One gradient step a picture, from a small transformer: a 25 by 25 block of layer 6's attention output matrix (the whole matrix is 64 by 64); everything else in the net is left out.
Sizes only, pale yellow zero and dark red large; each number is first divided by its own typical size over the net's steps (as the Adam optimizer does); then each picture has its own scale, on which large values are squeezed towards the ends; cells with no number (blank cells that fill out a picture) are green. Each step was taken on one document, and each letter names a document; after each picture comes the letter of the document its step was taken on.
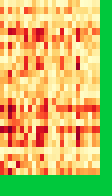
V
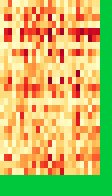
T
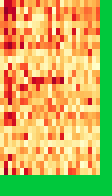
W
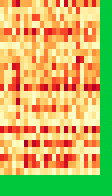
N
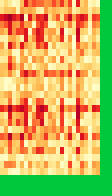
V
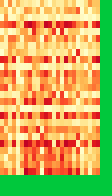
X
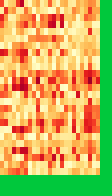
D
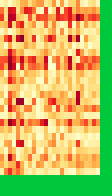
V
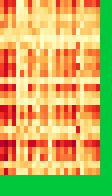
X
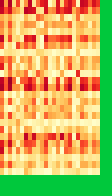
V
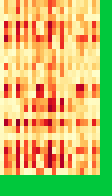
T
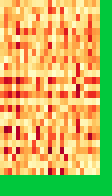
T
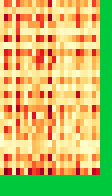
T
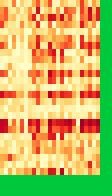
D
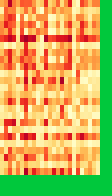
V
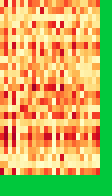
X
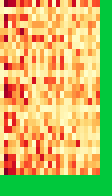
W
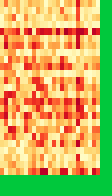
N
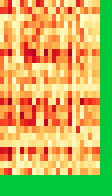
V
